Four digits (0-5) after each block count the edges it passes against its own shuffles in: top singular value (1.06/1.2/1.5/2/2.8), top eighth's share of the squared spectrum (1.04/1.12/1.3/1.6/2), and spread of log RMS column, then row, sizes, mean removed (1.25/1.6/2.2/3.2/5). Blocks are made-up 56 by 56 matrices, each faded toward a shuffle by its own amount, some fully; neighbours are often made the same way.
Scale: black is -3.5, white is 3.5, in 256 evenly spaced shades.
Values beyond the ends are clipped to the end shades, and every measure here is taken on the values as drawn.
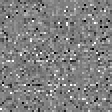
3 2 0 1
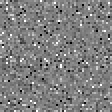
1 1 0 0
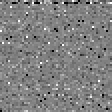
3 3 0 1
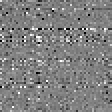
4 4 1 3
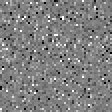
1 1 0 0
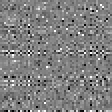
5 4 2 3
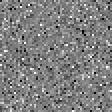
1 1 0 0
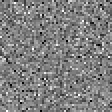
0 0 0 0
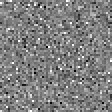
0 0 0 0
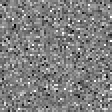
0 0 0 0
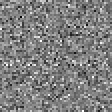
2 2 0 2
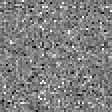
1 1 0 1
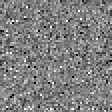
2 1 0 1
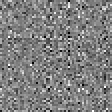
4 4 3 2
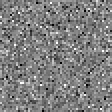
0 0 0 0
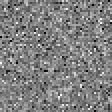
0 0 0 0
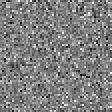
3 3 1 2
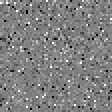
2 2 0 1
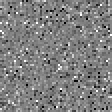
2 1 0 0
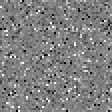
1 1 0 0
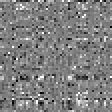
4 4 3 3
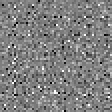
4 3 2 2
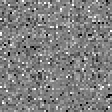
3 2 1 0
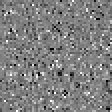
3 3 1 2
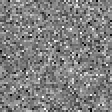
0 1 0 0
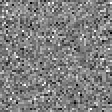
2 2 0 1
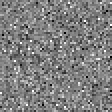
1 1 0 0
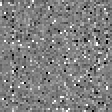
1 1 1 0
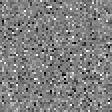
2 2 0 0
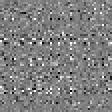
4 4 2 3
